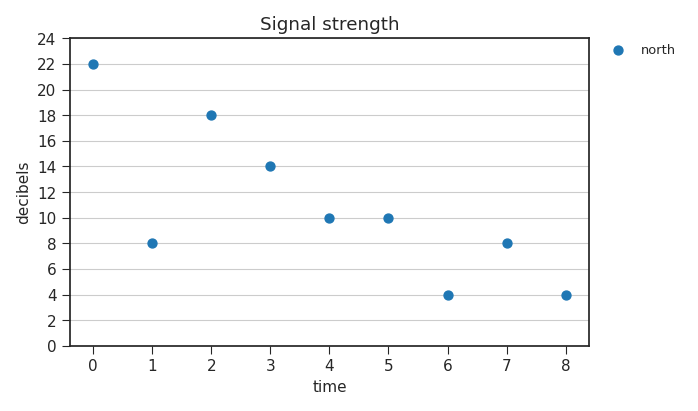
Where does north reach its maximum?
0
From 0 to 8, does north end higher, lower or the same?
lower
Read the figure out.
Title: Signal strength
x-axis: time, ticks 0 1 2 3 4 5 6 7 8
y-axis: decibels, ticks 0 2 4 6 8 10 12 14 16 18 20 22 24
Legend: north
Values:
north: 22 8 18 14 10 10 4 8 4
